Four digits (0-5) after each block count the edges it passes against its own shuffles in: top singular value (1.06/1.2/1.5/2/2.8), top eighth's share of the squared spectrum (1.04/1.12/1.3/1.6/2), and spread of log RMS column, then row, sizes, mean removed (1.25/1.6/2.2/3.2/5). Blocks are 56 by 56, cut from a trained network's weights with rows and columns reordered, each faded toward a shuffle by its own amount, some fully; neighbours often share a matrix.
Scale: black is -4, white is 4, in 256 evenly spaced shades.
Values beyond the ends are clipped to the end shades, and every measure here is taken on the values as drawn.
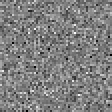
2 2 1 0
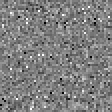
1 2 0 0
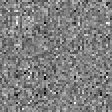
3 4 2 1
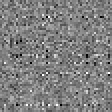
3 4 2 2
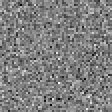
2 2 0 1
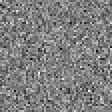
3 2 0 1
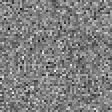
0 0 0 0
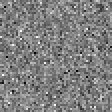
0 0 0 0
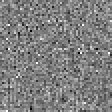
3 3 1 1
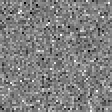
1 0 0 0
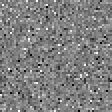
1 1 0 0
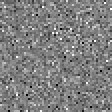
0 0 0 0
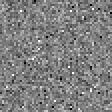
2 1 0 0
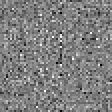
2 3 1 1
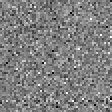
2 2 0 1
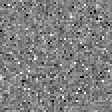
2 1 0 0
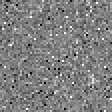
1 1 0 0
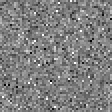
0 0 0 0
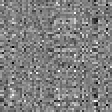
4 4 3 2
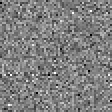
1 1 0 0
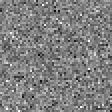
1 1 0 0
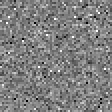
2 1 0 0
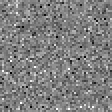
2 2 0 1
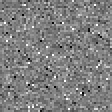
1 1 0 0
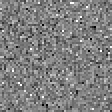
0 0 0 0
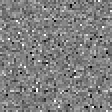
2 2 0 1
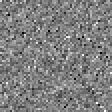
0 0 0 0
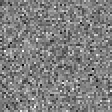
1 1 0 0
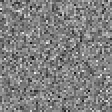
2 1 0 0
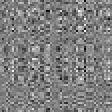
4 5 3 3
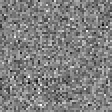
2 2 0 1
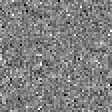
2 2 1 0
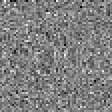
3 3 2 1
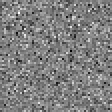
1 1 0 0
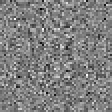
4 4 2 2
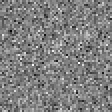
2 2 0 0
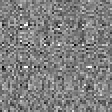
4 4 2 2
